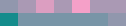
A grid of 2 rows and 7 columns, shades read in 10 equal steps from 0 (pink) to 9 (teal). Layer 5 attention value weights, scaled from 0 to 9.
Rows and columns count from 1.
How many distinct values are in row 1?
4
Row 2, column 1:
9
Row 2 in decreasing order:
9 5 5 5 5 5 4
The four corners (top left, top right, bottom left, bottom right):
4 3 9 4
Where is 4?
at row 1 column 1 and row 2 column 7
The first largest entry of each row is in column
1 1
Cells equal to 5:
5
